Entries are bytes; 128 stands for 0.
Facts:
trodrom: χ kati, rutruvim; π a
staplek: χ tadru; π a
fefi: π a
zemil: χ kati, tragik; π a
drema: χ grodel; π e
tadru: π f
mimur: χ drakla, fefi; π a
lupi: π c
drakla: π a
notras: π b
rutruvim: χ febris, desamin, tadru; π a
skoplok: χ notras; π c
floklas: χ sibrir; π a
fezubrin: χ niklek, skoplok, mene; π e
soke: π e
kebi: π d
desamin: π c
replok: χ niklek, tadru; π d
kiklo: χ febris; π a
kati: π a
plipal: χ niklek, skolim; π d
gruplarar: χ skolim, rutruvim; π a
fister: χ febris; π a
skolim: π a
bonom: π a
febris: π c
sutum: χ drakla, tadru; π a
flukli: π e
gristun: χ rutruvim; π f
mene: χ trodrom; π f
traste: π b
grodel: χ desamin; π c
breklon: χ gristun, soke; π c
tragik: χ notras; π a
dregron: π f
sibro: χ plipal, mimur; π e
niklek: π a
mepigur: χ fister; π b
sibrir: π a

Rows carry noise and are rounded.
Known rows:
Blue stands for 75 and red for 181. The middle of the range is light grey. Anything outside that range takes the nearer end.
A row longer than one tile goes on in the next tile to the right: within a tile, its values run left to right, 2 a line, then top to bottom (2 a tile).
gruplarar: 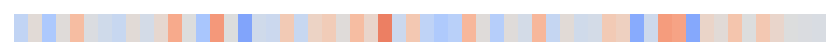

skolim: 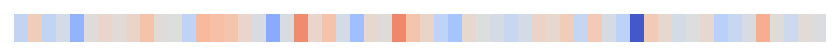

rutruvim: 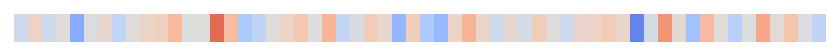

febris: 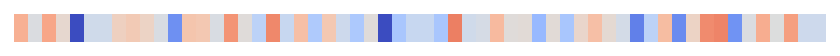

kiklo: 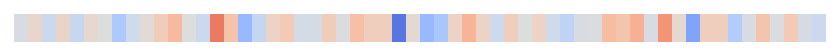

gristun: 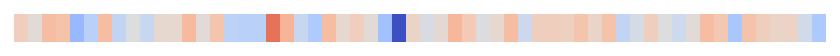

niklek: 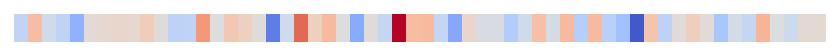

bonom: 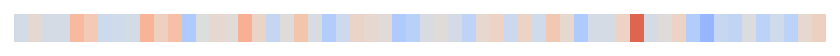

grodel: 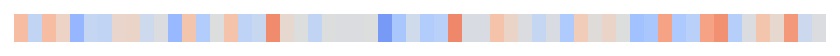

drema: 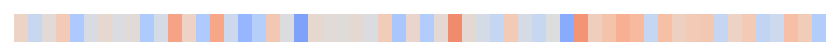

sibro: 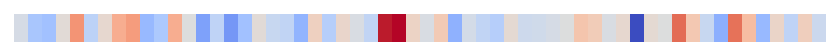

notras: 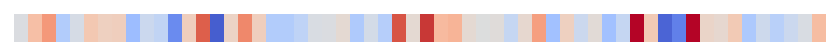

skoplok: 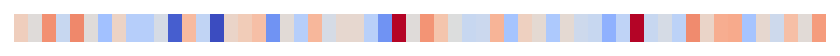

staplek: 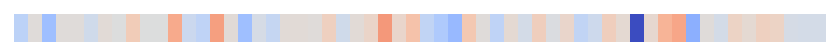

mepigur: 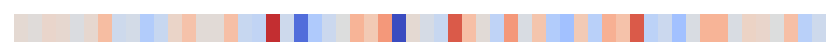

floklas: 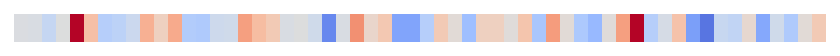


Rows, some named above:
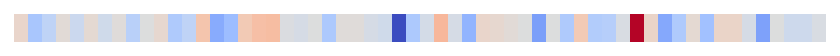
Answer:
kebi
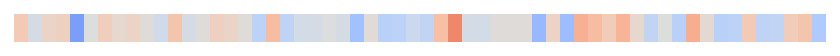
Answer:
soke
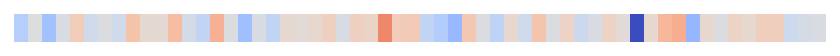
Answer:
staplek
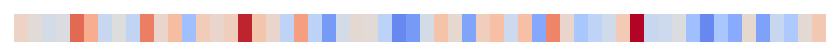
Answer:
sibrir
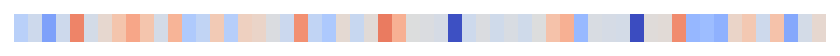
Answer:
mimur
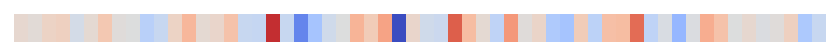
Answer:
mepigur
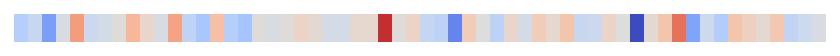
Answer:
sutum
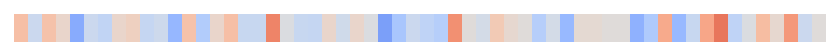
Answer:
grodel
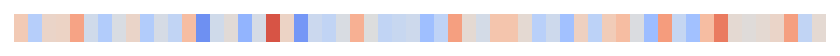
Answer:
breklon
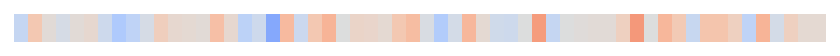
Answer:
trodrom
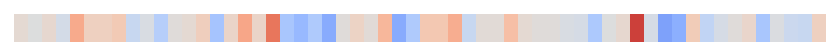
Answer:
traste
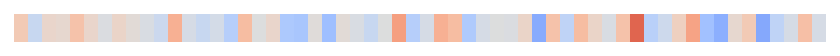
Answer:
flukli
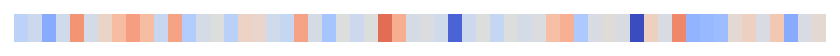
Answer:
mimur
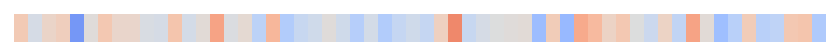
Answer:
soke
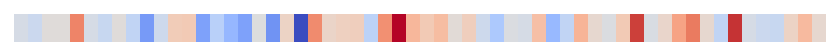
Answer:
fezubrin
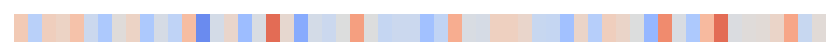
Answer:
breklon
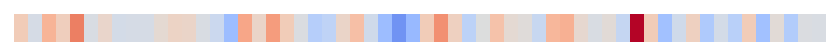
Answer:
dregron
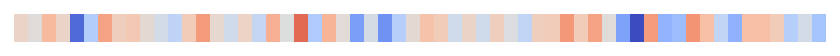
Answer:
tadru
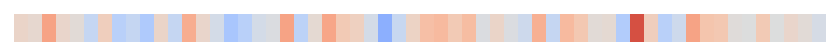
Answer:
mene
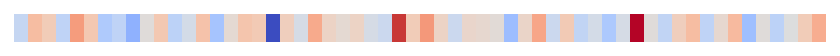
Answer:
tragik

